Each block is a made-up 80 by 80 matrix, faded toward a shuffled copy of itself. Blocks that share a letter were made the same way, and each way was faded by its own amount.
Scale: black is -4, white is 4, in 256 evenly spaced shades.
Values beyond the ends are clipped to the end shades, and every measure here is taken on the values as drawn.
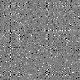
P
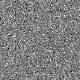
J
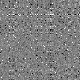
P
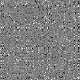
P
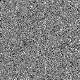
J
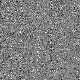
J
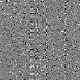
P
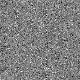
J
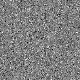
J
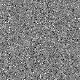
J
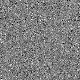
J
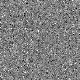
J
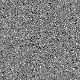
J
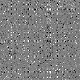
P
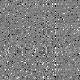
P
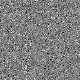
J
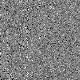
J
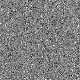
J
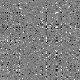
P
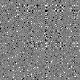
P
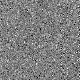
J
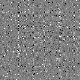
P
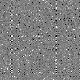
P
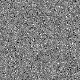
J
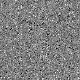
J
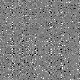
P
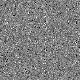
J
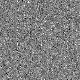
J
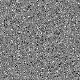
J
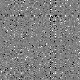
P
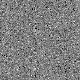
J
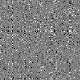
P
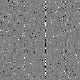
P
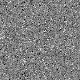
J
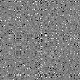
P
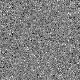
J
